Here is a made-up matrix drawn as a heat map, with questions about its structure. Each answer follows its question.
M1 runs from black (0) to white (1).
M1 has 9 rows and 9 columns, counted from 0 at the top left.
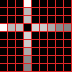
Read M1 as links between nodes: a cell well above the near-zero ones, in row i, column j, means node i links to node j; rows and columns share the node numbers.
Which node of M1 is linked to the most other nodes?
node 3
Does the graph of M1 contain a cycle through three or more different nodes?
no
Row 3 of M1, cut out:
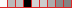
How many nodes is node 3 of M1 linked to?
8
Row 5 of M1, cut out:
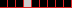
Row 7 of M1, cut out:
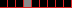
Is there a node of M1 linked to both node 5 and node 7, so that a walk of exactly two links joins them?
yes
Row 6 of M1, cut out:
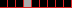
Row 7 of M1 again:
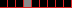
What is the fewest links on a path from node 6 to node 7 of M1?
2
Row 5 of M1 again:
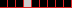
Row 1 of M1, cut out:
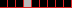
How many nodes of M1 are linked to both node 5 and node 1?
1
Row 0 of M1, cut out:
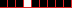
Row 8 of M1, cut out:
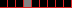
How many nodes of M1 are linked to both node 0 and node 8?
1
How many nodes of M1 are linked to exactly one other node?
8
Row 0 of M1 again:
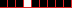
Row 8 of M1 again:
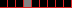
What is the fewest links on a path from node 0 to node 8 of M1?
2
